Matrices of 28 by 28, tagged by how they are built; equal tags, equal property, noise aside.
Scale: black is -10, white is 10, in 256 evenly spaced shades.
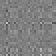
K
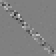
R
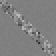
R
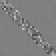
R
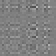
K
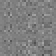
K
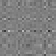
K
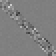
R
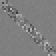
R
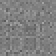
K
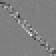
R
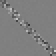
R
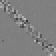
R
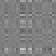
K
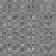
K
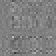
K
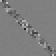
R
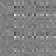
K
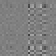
K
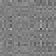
K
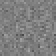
K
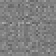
K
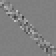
R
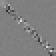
R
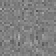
K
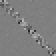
R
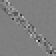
R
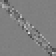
R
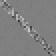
R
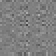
K
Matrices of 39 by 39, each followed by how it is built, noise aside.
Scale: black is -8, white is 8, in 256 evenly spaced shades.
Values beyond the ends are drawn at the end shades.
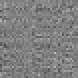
low rank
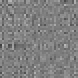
low rank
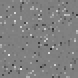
sparse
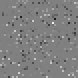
sparse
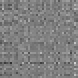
low rank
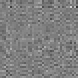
low rank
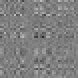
low rank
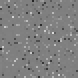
sparse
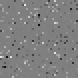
sparse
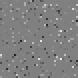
sparse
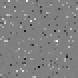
sparse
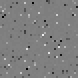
sparse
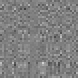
low rank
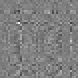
low rank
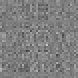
low rank
